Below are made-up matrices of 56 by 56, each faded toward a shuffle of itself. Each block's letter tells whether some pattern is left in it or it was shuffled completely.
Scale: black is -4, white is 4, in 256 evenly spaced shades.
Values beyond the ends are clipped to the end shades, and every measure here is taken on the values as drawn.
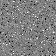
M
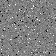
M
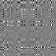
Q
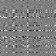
Q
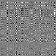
Q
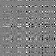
Q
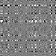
Q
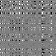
Q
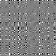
Q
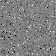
M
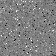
M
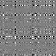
Q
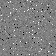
M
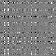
Q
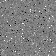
M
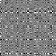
Q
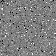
M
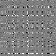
Q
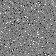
M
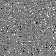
M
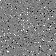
M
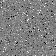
M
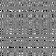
Q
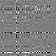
Q
